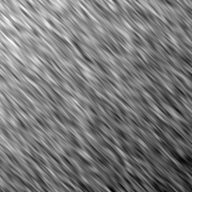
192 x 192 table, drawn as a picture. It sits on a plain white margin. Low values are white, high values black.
Values rise toward the bottom right. The top left is the ninth with the lowest average. No single row or column stands out from its neighbours. The grain runs diagonally down to the right. The values follow a bell shape. The halves do not mirror each other. On average the colour sits 50% of the way up the scale. The ninth with the highest average is the bottom right.
